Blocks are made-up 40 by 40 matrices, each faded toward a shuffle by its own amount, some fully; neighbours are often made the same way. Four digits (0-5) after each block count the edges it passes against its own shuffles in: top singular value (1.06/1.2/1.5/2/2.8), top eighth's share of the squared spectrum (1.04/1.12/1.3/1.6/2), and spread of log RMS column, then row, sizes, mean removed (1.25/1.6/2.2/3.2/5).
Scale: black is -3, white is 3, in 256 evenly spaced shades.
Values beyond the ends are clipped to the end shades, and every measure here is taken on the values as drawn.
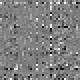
2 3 3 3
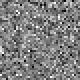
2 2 0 0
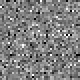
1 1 0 2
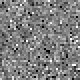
0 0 0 0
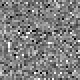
0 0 0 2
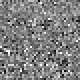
0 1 0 2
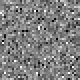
0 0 0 0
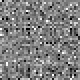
3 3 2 1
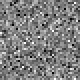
1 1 0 0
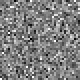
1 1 0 0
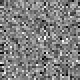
3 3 2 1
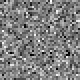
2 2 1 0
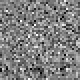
3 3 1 1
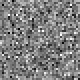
1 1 0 0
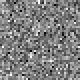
2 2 0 0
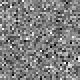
0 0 0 0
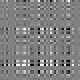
5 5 4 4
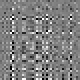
5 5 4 3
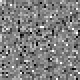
0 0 0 0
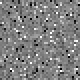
0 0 0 0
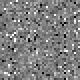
2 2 1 0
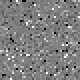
1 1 0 1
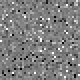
0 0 0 0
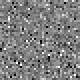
0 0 0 0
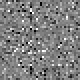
2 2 1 0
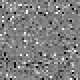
2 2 0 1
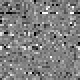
3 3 0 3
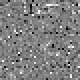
2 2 0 0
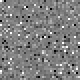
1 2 0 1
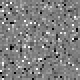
1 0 0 0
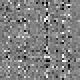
2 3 3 2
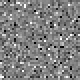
2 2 0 1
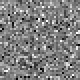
2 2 0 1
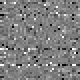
3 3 0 2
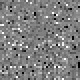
2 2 0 0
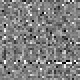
3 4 1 2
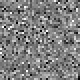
1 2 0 1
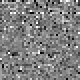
2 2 0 2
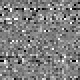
2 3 0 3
